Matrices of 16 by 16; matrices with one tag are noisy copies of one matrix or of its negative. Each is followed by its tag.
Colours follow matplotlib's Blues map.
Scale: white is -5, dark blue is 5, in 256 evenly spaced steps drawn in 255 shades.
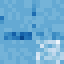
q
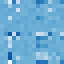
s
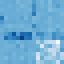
q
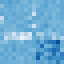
q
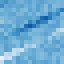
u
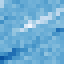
u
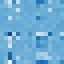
s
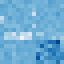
q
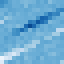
u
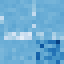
q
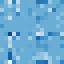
s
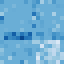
q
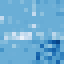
q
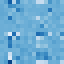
s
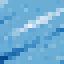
u
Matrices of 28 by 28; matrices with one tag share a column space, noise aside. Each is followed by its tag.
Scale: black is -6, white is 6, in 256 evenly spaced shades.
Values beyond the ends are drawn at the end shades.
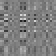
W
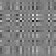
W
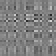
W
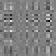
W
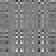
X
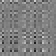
X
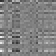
X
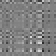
X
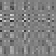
W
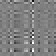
X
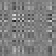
W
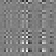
X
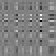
W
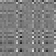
X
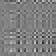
X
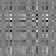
W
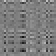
X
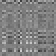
X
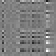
X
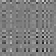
X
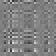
X
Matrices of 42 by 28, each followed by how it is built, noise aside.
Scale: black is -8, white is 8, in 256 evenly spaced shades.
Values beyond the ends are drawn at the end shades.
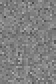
noise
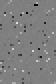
sparse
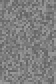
noise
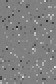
sparse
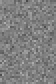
noise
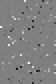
sparse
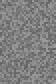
noise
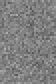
noise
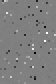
sparse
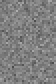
noise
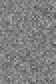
noise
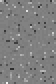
sparse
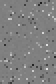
sparse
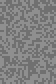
noise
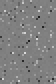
sparse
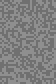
noise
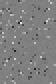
sparse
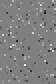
sparse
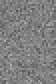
noise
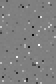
sparse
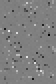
sparse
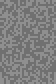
noise
